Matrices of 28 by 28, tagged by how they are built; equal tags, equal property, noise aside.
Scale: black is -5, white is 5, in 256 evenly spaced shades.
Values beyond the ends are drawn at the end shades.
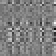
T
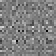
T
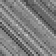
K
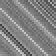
K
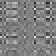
T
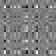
T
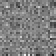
T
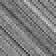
K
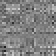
T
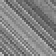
K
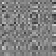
T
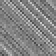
K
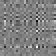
T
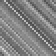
K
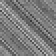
K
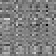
T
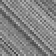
K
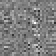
T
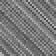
K
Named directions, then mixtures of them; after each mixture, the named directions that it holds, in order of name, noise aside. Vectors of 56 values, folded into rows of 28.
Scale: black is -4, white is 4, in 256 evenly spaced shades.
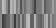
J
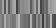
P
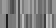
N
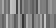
J, N, P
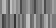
J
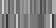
J, N, P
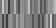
J, N, P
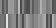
N, P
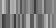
J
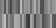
J, N, P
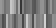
J, N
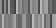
J, P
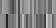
N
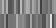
N, P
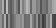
N, P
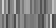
J, N, P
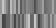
J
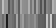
J, N, P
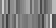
J, N, P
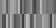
J, N, P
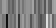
J, N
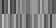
J, P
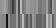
N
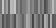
J, P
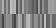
J, N, P
